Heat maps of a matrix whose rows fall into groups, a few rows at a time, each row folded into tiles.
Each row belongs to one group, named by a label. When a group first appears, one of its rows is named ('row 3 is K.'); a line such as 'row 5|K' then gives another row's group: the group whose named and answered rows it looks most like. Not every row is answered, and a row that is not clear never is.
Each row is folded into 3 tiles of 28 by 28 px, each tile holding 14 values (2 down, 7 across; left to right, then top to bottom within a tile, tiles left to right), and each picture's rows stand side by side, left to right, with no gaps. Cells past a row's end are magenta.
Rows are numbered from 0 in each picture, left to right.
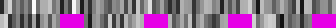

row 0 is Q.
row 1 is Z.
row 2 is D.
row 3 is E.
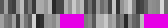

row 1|D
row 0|D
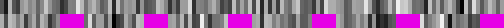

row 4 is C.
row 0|E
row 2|D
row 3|D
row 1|Q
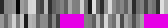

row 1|E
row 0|E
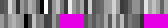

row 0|E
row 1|C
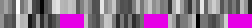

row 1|C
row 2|Q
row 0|C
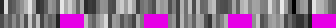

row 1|D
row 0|C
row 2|D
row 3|C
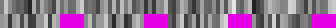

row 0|Q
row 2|Z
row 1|D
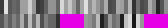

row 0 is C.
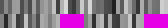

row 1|Q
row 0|Z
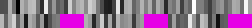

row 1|Q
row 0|E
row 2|C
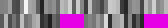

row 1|C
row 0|C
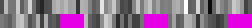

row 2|C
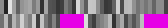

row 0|E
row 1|Q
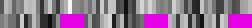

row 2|Q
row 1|C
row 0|C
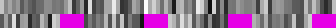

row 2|E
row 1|C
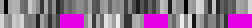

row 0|E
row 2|E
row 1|D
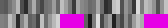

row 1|Z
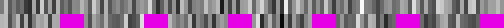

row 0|Q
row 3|Q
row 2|D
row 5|C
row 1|Z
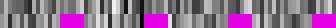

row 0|Q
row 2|D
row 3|D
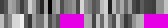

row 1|D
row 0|E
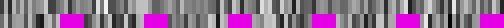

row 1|Z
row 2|Z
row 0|D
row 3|E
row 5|Q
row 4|Z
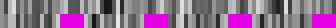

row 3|Q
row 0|Z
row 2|Z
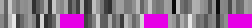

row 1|Z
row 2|E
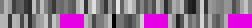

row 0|Q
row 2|Q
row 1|Q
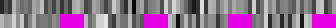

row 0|D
